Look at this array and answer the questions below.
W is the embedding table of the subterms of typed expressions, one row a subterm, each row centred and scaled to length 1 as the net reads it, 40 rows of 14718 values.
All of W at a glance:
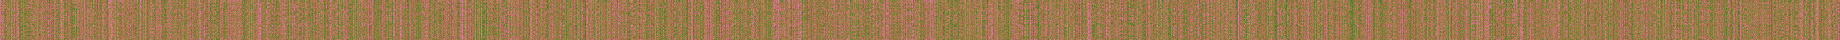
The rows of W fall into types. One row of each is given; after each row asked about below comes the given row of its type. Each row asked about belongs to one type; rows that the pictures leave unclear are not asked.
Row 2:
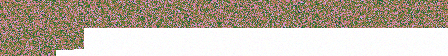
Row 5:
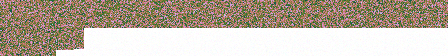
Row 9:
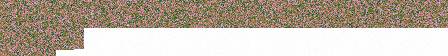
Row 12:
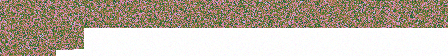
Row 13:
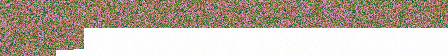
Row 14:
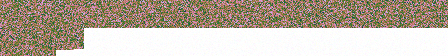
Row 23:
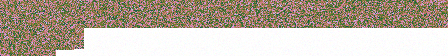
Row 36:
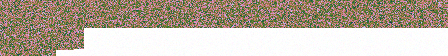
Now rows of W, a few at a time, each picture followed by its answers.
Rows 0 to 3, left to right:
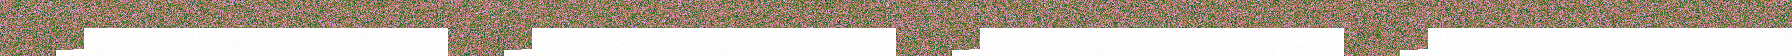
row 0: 14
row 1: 14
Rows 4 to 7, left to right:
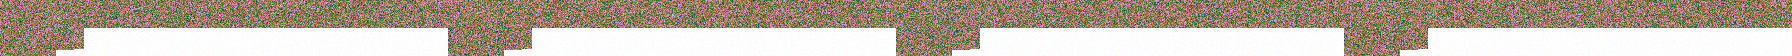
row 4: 36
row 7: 23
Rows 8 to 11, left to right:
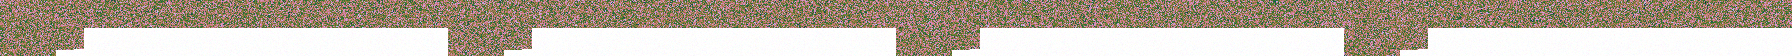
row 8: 5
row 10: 2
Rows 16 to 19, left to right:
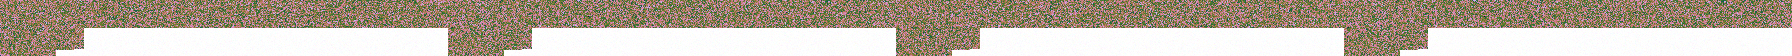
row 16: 23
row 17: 2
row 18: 5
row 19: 2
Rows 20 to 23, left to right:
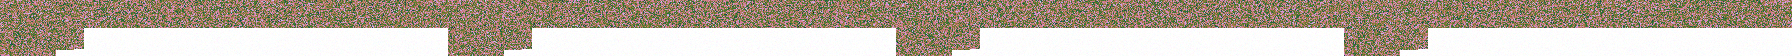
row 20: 23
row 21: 12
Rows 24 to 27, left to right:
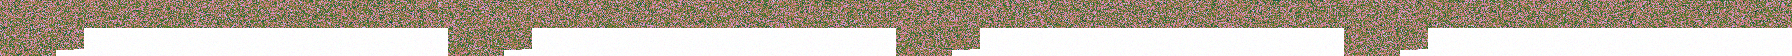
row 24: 36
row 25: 13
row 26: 13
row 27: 12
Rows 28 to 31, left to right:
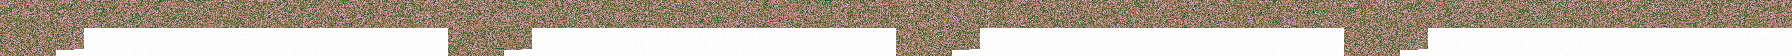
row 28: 9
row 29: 13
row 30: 12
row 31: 9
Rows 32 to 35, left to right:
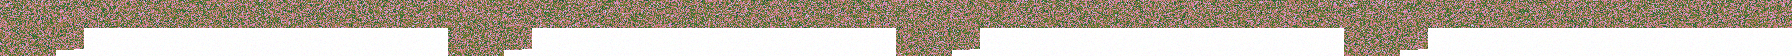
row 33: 5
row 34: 12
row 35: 9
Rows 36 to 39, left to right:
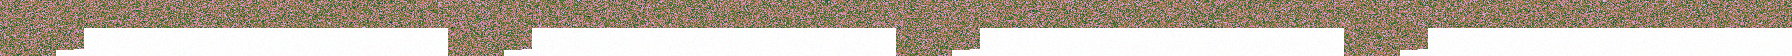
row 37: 2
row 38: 36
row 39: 12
